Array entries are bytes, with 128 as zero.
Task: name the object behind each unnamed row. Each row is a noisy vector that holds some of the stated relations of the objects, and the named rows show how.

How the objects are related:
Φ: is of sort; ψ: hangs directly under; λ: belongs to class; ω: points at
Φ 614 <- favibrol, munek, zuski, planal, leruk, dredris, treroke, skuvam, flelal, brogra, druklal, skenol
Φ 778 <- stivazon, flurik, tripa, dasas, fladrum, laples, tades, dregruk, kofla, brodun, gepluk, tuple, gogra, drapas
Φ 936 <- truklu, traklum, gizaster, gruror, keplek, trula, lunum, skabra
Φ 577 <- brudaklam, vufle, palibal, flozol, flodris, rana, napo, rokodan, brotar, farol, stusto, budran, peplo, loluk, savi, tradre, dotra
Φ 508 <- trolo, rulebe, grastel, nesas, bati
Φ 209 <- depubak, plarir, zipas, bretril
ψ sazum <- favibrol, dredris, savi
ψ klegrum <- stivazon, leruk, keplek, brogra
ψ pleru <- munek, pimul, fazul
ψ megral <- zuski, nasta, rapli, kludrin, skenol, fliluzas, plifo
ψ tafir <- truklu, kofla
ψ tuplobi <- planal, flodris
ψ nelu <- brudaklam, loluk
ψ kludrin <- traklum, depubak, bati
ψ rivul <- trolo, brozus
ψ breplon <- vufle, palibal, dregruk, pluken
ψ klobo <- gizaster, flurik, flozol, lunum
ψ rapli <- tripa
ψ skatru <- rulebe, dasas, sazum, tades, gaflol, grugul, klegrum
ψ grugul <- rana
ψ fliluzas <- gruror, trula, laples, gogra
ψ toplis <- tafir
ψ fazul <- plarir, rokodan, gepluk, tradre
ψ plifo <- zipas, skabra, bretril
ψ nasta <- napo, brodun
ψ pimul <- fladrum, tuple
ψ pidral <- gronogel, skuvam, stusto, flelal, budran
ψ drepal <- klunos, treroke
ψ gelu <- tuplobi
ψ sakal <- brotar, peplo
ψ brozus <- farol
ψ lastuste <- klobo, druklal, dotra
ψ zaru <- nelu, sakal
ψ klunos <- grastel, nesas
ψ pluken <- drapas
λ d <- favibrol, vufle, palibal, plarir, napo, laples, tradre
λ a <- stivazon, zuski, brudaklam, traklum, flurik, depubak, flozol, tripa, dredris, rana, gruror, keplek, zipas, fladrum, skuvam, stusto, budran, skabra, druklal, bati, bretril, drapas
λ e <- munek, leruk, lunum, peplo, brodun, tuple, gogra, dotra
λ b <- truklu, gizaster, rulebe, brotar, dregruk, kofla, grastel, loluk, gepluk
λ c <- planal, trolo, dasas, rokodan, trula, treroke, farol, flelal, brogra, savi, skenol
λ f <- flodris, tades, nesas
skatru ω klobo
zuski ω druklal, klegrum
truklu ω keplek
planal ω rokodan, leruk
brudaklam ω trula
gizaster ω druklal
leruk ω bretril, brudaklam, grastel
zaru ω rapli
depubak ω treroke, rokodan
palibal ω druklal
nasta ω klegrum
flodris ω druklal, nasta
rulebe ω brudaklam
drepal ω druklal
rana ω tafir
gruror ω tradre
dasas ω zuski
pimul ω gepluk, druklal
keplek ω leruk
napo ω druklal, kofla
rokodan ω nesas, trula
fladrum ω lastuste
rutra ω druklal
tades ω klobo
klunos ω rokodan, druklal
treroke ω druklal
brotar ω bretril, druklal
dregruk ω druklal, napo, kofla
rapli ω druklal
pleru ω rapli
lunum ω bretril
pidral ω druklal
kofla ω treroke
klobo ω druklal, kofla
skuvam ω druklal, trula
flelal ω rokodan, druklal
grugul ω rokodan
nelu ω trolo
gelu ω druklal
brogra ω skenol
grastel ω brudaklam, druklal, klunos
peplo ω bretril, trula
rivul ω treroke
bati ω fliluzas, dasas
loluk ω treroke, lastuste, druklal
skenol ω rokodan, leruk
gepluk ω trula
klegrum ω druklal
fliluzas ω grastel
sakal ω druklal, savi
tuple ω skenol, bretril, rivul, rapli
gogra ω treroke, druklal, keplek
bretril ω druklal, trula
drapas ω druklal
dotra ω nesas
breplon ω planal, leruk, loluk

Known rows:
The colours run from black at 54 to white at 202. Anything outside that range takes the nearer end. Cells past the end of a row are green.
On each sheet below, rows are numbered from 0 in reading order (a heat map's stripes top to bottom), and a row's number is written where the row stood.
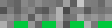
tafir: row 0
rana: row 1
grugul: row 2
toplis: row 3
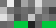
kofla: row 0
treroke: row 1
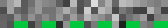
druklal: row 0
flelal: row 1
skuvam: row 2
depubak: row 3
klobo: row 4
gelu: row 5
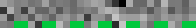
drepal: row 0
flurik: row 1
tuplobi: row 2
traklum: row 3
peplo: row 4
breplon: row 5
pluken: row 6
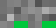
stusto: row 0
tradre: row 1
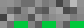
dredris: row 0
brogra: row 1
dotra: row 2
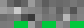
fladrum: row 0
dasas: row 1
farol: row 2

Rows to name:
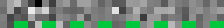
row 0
gizaster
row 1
gepluk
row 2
skatru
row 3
tades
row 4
leruk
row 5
tripa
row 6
rulebe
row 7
munek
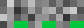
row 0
loluk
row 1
laples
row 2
pimul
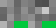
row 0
trolo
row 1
fazul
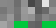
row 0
nesas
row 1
lunum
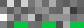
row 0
rivul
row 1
klunos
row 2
brotar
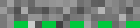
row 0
truklu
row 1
lastuste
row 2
palibal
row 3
pleru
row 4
vufle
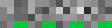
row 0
dregruk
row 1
favibrol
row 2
skenol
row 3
sakal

